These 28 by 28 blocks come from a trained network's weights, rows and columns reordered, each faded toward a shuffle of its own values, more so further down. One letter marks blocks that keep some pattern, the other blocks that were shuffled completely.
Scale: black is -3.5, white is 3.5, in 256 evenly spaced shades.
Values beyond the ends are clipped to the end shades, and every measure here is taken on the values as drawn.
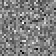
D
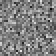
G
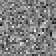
G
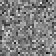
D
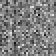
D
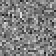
G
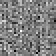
D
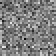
D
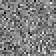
G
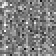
D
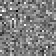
G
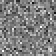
G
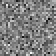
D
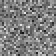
G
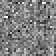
D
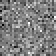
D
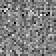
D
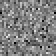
G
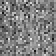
D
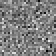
G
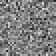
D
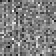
D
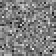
G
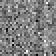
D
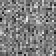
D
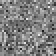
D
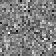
G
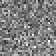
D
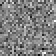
G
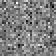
D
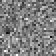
G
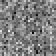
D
